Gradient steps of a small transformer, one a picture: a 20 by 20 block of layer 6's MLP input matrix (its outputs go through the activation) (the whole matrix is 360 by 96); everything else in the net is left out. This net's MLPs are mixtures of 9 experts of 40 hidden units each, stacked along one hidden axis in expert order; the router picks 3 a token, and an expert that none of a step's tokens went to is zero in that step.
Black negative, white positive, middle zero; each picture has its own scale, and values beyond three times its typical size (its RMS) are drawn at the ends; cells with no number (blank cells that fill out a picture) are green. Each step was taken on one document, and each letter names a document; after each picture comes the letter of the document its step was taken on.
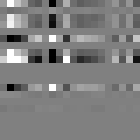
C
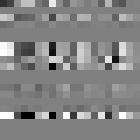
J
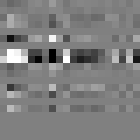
C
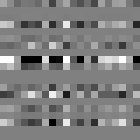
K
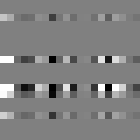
J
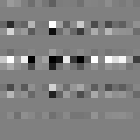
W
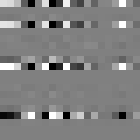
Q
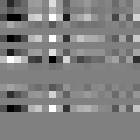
C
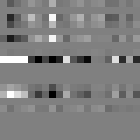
C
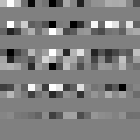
W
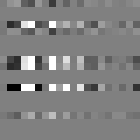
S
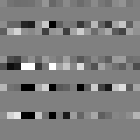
S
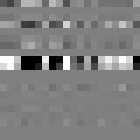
K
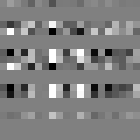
W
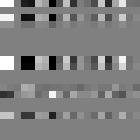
J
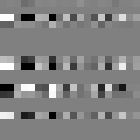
J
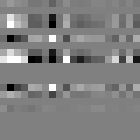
C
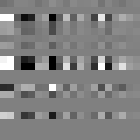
J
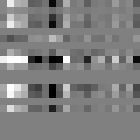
C
